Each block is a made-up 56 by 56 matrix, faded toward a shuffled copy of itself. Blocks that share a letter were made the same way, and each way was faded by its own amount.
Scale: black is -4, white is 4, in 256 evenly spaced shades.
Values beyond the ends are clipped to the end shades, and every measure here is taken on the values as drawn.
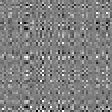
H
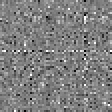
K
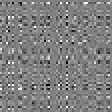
H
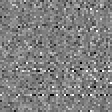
K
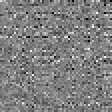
K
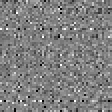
K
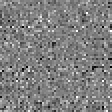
K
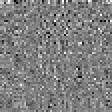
K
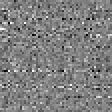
K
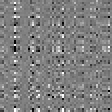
H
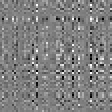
H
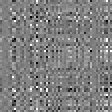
H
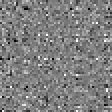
K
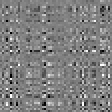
H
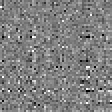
K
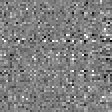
K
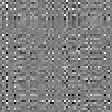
H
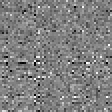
K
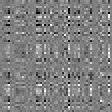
H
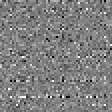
K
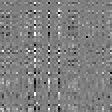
H
